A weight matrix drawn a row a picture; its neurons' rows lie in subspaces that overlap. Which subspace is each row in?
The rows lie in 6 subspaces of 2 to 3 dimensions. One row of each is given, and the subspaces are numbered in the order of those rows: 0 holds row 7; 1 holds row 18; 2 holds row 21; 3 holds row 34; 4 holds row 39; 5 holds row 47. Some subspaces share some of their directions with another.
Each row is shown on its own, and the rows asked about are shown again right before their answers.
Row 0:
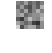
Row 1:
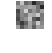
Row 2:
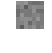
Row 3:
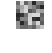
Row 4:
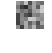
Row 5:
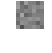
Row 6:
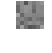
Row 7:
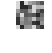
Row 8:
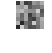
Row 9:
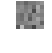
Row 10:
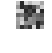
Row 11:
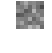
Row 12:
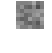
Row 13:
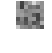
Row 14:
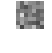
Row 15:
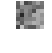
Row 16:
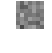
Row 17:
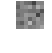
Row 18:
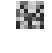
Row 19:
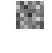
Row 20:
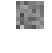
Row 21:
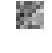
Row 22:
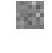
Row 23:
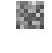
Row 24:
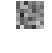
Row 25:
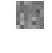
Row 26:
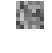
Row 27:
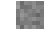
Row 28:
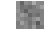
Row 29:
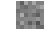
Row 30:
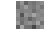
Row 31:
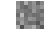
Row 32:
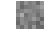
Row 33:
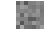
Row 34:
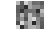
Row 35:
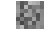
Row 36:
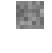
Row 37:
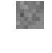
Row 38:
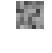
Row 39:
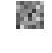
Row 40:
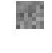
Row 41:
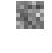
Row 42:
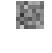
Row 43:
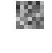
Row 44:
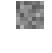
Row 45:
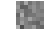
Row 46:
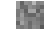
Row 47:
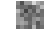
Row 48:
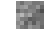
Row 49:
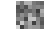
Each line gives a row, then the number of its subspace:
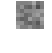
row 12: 1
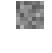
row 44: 0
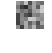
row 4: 2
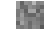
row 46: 1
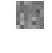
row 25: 3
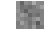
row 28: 5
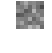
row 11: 4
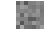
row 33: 3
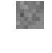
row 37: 4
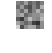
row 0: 1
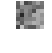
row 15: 2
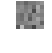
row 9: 4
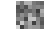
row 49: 3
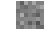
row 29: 5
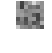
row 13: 0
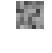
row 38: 5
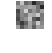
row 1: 5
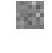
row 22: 1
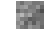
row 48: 2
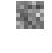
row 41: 1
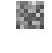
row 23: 1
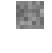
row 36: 3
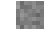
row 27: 0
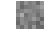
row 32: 4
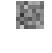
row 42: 0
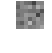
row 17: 1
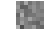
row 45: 5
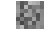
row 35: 0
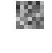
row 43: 0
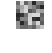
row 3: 5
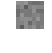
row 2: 0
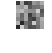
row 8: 3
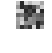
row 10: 5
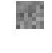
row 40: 4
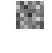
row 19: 4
